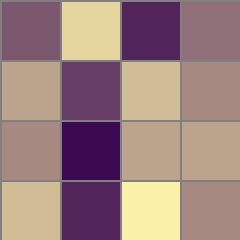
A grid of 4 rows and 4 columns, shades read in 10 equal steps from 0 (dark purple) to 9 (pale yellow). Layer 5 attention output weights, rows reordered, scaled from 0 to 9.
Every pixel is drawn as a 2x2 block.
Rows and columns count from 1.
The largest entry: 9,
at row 4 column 3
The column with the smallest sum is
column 2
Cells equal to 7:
2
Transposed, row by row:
3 6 5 7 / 8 2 0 1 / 1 7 6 9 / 4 5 6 5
